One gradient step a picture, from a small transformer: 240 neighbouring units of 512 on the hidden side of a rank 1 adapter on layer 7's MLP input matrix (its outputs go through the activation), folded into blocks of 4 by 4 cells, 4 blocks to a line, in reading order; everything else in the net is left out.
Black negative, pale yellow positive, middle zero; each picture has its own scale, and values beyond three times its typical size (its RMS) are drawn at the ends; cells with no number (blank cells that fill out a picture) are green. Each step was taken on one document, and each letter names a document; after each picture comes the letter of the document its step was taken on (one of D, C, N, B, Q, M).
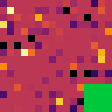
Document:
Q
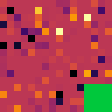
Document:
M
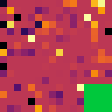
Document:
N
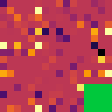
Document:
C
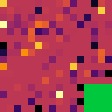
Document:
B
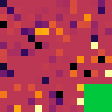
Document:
M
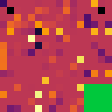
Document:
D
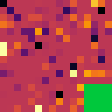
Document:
N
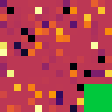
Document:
M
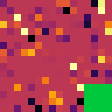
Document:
Q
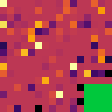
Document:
B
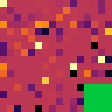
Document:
B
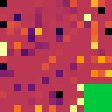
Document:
N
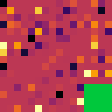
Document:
N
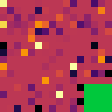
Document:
B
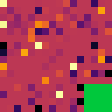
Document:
D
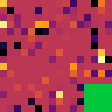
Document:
N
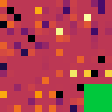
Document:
M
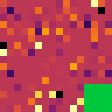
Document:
C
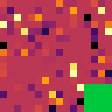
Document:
Q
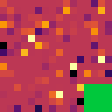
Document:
C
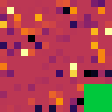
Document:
Q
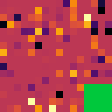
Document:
M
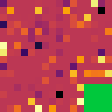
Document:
N
